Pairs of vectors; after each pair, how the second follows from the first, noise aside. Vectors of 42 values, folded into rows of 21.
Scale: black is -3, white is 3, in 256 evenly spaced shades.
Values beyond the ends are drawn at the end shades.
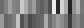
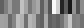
sign-scrambled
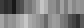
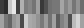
sign-scrambled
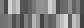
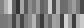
sign-scrambled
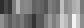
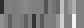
partly zeroed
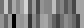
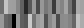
sign-scrambled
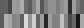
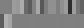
partly zeroed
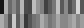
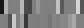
partly zeroed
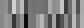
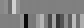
partly zeroed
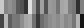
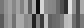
wrapped around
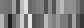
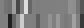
partly zeroed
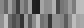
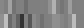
partly zeroed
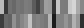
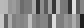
sign-scrambled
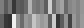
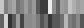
wrapped around
